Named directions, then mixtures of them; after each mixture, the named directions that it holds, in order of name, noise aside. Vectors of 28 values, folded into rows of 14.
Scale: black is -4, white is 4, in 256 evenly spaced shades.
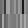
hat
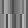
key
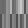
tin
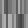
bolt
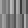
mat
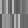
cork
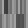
bolt, key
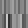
bolt, key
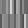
mat, tin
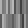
cork, mat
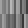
mat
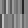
cork, hat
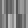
bolt, mat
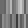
tin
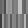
hat, tin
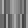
key
